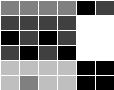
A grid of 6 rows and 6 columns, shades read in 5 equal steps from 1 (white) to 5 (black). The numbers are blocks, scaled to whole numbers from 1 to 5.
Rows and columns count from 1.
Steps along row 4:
up down up down same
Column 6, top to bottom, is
4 1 1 1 5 5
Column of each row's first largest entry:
5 1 1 2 5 5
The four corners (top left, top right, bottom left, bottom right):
3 4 2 5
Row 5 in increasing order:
2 2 2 2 5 5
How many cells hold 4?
9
